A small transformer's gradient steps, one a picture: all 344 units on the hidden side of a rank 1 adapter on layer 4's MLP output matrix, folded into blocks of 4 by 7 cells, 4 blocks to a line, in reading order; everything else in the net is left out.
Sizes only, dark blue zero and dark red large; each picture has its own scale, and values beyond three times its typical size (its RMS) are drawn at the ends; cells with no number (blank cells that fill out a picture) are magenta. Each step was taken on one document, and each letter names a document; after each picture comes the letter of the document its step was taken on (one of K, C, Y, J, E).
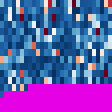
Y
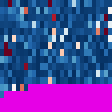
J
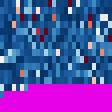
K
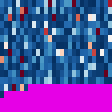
Y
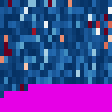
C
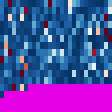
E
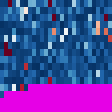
J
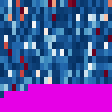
E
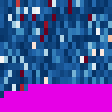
K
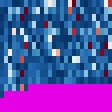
Y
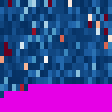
C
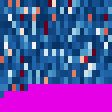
E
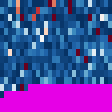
K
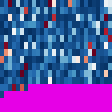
E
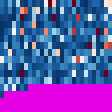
Y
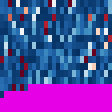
E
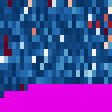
C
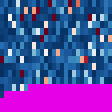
K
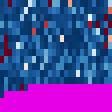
C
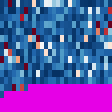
C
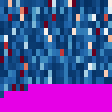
Y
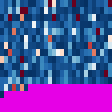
Y
